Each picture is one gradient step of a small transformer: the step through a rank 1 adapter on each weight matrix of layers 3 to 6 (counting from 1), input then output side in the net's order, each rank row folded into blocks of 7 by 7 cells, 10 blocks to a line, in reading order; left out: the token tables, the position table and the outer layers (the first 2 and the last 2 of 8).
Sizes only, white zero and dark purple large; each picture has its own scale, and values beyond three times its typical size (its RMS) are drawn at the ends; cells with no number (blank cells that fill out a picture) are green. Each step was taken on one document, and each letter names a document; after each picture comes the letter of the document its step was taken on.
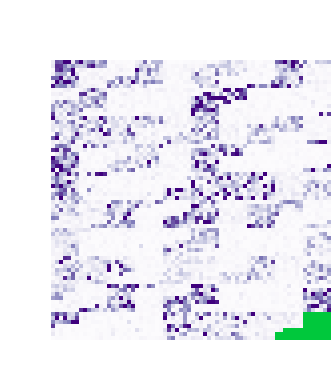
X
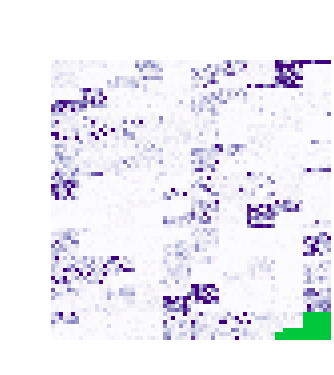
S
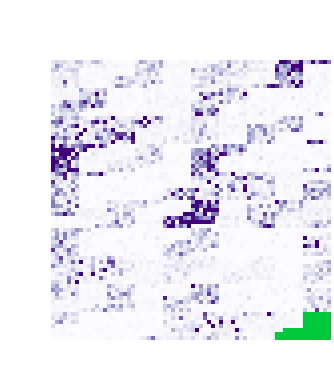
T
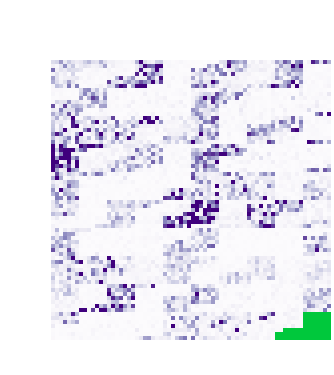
T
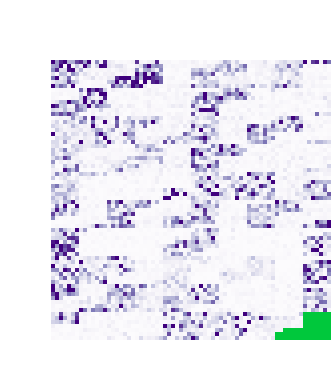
S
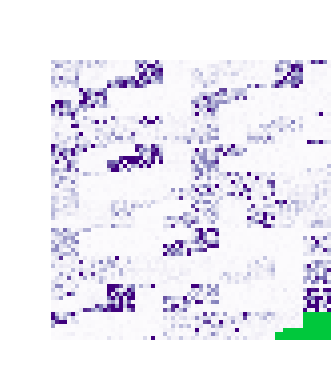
T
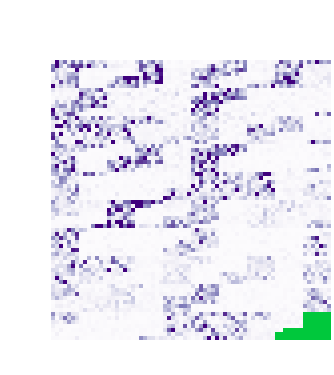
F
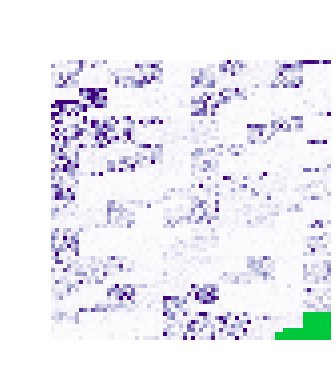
S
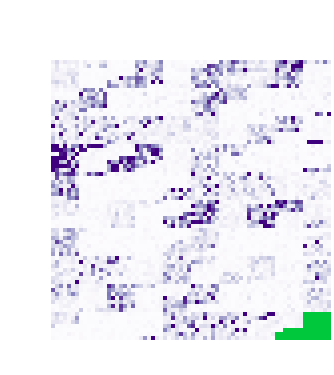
T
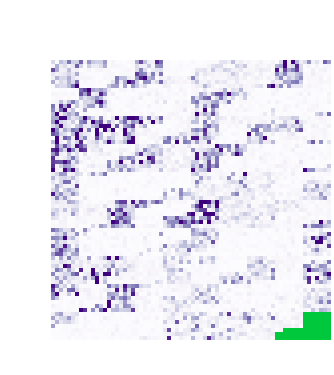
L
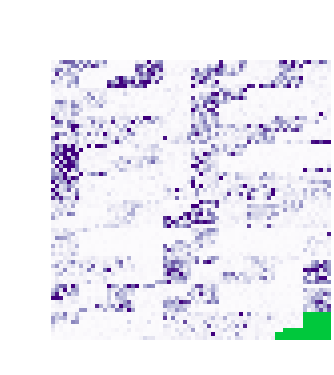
X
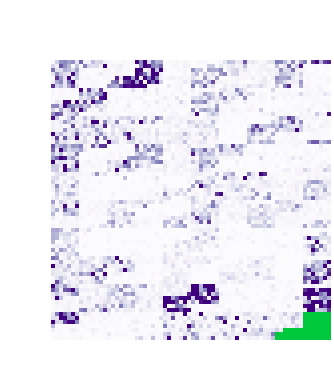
S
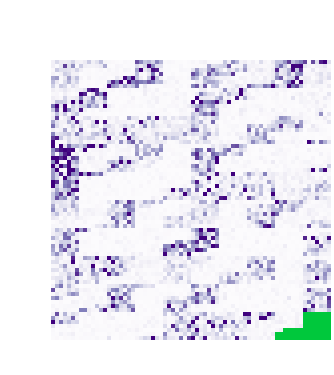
T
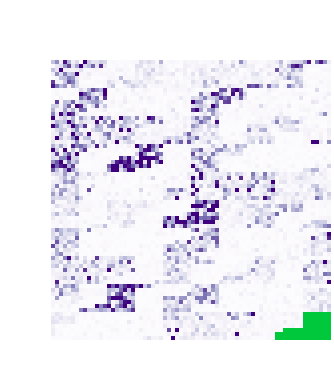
X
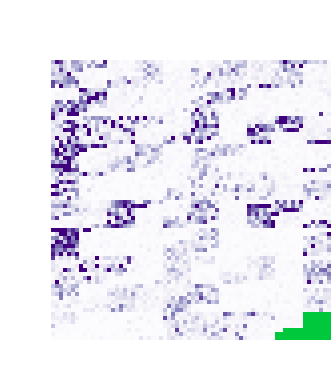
X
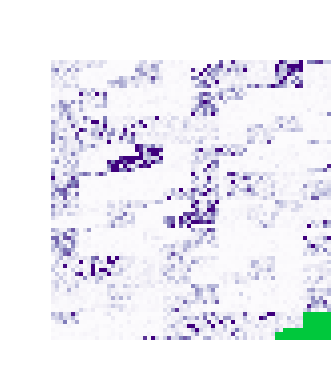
T
